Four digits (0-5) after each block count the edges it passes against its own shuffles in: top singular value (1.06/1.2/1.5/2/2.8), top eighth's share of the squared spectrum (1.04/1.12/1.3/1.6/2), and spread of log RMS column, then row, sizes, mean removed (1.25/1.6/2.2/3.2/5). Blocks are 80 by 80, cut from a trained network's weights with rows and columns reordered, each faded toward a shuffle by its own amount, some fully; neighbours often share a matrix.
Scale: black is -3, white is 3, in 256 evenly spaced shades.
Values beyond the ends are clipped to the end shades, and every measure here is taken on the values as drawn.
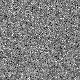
0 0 0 0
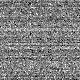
3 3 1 1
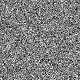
3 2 0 1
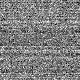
3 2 1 1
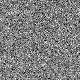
0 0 0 0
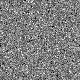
0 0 0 0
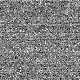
2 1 0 0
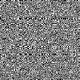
4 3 1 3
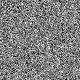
0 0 0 0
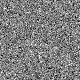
0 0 0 0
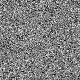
1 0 0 0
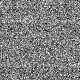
1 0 0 0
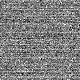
3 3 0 1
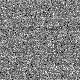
1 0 0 0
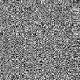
4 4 2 2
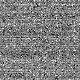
3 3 2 1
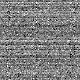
4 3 2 2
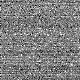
3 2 1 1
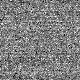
2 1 0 0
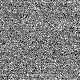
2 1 0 0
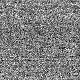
2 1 0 0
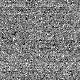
2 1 0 0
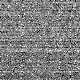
3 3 2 0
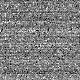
3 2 1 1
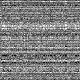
5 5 2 3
